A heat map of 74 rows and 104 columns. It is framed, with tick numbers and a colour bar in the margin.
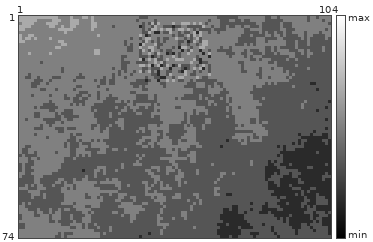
The ninth with the highest average is the top left. On average the colour sits 40% of the way up the scale. Neither half mirrors the other. An odd patch, rougher than its surroundings, sits in the top middle. There is an overall slope up to the top left. There are no regular stripes.
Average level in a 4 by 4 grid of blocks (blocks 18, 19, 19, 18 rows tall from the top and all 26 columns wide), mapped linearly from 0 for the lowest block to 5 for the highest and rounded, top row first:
5 4 4 3 | 4 3 3 2 | 3 2 2 0 | 3 2 1 0
